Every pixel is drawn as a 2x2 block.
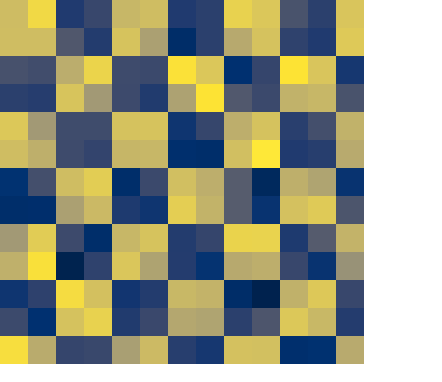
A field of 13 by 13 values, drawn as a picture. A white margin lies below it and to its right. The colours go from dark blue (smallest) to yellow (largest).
The field is checkered. No overall slope runs across the table. The histogram has two humps. Neither half mirrors the other. No row or column stands out.
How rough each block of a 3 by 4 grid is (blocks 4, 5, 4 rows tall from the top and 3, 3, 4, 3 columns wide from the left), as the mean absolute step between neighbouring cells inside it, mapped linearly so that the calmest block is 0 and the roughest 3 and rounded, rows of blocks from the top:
0 0 0 1 / 1 1 1 1 / 3 2 1 2
